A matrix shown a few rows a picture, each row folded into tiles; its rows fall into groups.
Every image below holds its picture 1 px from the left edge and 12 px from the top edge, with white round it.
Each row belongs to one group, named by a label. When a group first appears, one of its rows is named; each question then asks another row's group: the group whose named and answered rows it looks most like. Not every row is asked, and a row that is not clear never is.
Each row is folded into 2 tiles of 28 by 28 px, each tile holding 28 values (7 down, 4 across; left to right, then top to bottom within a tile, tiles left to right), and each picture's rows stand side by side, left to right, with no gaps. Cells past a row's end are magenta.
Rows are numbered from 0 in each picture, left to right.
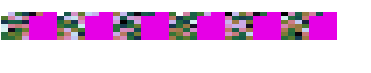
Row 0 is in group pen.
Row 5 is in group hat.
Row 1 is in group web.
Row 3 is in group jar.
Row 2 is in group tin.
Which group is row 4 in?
hat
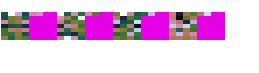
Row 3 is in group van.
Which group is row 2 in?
jar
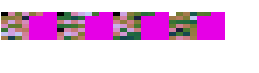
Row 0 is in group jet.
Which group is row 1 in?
jet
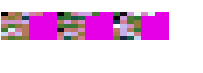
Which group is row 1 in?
jet
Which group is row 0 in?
jet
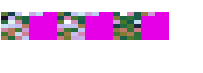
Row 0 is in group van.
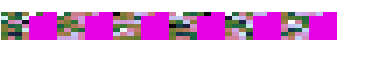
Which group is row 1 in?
web
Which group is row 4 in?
web
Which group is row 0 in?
hat
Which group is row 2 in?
jet
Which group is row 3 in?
tin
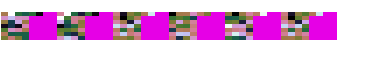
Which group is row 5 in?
van
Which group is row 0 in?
tin
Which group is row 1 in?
tin
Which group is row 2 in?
van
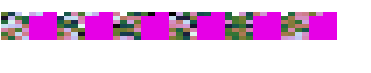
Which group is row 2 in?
tin
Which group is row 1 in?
web
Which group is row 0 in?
van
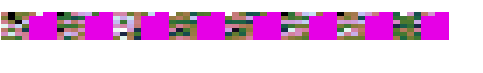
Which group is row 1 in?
jet
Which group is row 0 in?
van
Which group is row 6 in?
jet
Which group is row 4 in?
pen
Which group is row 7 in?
jar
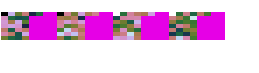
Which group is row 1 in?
jet
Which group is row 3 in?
pen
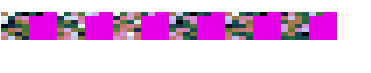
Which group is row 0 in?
tin
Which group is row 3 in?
tin
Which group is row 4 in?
tin
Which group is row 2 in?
web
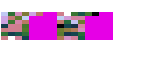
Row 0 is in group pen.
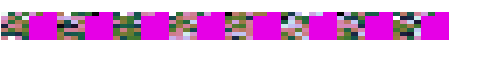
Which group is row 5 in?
van
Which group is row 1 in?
tin
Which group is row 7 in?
hat
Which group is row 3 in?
web
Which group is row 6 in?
hat
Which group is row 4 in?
jet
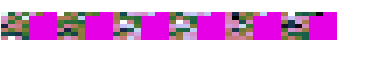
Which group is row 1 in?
pen
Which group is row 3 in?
van
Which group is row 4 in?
van
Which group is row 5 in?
tin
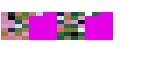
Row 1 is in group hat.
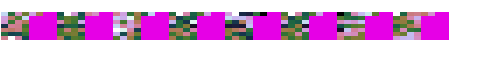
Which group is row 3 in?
jar
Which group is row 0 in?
pen
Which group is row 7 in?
web
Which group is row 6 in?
jet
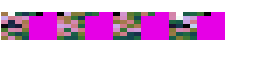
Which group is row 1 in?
hat
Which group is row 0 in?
tin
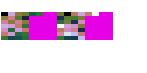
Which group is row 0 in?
hat
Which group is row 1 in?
van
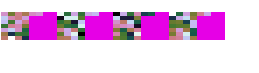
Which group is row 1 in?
web
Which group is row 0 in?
pen
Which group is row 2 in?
hat
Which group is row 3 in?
web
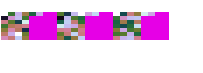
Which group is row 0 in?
web
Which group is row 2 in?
web
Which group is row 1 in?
van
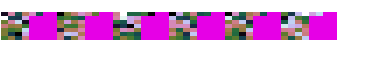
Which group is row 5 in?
van
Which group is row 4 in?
hat
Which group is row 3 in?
hat
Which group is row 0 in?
hat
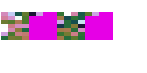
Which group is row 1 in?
jar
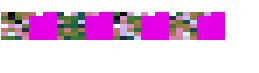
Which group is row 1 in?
jar
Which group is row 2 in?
van
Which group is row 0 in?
van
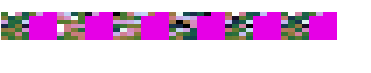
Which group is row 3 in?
tin
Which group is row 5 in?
jar
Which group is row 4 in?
jar
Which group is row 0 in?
jar
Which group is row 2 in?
jet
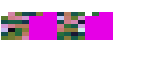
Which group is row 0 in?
pen
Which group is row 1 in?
hat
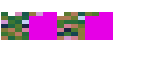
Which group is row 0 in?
jar
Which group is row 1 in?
pen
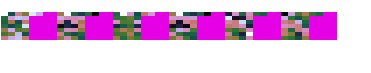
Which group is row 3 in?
tin
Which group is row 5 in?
hat
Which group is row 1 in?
tin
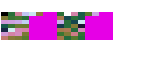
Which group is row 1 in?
jar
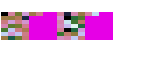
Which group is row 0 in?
jet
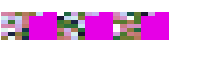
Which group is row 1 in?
web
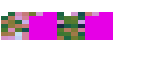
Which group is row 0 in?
web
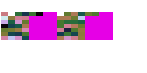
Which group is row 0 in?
tin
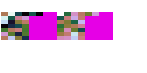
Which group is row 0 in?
tin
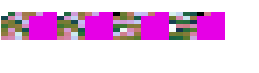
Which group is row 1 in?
web
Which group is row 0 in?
web
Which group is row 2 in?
jet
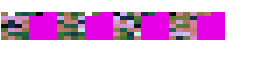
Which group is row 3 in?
jet
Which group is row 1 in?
hat
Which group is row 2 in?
hat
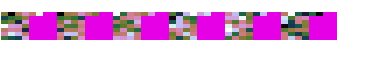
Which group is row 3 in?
van
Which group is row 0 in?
van
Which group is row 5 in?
tin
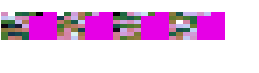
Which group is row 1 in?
web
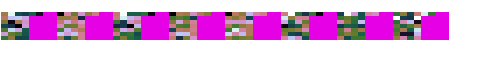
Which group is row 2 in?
tin
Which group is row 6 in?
jar
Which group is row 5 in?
tin
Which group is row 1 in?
jet
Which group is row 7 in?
hat
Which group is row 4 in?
jet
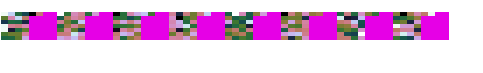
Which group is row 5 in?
jet
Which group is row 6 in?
hat
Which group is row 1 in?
web
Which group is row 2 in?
jet
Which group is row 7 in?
van
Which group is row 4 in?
jar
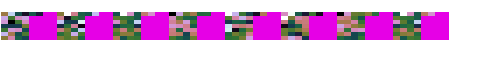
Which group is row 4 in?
pen
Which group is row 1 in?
jar
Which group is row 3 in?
hat
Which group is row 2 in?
jar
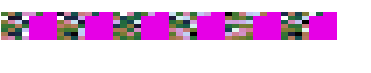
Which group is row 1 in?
hat
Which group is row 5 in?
hat
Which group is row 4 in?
jet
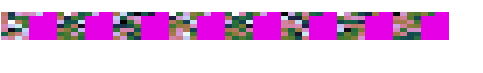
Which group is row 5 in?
hat
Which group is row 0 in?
van
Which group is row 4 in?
jar
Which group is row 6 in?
pen
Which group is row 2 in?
tin
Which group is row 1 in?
jar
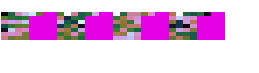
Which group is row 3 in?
tin
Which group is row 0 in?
jet
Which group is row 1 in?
jar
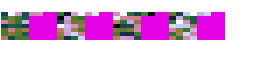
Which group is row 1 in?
van
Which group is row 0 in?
jar
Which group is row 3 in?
van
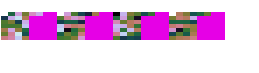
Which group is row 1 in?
pen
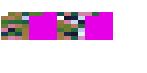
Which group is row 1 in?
hat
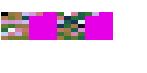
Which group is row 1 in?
jar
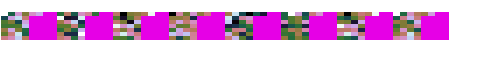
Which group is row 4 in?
tin
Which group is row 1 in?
hat
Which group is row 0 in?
web
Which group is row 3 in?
jet
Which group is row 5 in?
jar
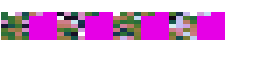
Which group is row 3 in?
van
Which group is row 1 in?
hat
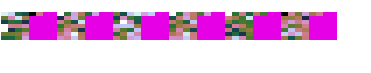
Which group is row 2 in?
van
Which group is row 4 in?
pen
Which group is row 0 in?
pen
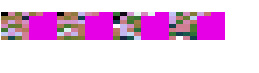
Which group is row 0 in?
jet
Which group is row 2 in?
van
